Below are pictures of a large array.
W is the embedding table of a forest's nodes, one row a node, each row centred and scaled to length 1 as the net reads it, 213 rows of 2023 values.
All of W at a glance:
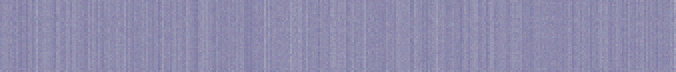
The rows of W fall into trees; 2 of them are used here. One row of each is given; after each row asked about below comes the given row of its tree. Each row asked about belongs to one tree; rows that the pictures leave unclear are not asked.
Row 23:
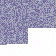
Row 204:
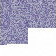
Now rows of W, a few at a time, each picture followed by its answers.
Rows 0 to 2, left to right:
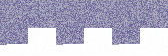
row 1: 23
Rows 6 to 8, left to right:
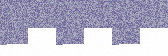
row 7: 204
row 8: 204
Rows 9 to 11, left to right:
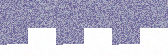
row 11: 23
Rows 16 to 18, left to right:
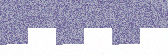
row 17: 204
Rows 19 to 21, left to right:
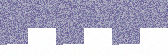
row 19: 23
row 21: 23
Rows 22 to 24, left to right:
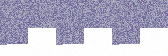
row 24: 23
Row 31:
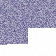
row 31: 23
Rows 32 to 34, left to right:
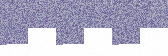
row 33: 23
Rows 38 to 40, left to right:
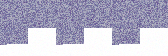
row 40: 204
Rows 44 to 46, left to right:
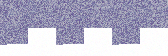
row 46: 23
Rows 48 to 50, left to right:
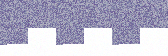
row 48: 204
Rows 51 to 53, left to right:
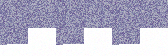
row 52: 204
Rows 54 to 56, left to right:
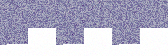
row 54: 23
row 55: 204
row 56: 204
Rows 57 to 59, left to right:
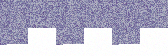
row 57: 204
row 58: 204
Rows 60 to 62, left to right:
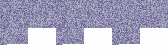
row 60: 204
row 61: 204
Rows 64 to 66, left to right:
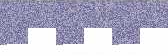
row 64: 23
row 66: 23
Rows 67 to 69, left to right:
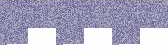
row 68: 23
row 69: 23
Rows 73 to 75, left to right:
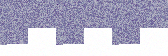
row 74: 204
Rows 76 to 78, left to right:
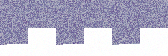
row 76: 23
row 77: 23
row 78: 23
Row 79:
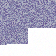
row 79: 23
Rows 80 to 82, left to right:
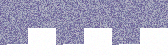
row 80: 23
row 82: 204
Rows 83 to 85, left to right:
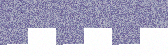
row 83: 204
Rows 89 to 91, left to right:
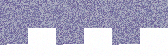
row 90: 23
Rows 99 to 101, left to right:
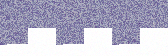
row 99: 204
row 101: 204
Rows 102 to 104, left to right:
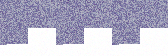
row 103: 23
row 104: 204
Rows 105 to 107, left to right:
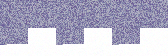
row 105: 204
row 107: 23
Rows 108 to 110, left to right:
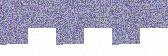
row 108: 23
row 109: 23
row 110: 23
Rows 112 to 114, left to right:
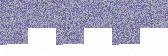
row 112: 204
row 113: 204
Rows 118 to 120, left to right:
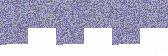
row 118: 23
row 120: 23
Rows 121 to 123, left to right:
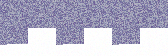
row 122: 23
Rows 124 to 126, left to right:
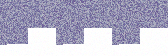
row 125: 23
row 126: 204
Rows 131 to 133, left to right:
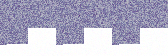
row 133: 204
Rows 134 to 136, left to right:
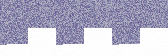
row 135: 23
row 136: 23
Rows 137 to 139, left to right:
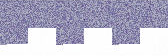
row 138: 204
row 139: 23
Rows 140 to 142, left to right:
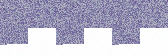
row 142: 204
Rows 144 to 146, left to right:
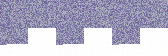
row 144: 204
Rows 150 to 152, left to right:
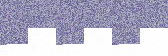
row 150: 23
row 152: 204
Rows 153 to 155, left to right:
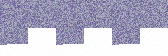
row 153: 23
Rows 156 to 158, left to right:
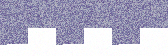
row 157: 23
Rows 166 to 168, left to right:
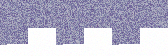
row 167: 23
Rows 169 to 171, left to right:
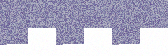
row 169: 204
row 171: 23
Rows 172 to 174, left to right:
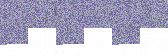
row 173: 23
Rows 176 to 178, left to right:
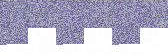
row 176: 204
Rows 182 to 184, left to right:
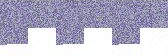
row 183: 23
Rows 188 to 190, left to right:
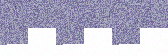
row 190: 23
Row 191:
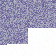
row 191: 204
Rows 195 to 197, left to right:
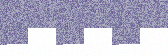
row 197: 204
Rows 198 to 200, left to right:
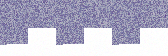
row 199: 23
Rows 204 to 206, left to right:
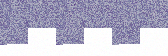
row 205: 204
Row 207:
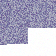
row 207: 204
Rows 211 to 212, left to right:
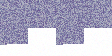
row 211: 23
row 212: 23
